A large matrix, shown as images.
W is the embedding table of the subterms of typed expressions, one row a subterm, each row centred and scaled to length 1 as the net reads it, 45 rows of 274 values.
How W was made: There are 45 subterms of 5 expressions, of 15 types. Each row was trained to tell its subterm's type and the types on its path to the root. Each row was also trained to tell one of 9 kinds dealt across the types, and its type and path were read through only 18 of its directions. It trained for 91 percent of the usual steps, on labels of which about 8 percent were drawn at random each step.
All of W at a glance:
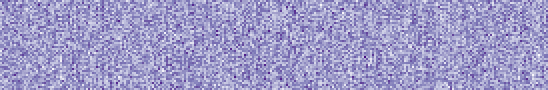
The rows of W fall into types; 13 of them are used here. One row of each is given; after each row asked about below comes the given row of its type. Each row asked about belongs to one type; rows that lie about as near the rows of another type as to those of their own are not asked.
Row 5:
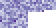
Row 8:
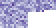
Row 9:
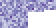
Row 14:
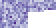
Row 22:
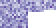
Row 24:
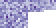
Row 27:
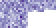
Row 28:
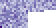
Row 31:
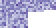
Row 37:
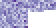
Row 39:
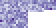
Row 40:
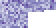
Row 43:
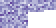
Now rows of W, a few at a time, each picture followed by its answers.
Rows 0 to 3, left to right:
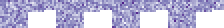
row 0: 8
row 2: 31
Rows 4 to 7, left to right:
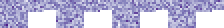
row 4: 31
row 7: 9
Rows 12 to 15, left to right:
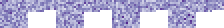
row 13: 43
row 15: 8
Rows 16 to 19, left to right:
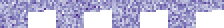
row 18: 43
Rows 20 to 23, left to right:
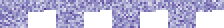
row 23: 8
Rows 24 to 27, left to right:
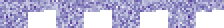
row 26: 14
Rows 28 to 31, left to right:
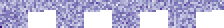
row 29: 9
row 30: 28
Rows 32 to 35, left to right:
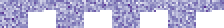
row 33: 24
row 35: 22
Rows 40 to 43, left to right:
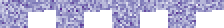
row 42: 9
